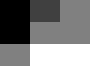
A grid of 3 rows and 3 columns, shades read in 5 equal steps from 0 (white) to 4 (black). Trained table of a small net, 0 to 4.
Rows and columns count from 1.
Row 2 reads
4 2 2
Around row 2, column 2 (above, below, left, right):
3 0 4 2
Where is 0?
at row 3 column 2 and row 3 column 3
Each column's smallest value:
2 0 0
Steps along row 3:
down same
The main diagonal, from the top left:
4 2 0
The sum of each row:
9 8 2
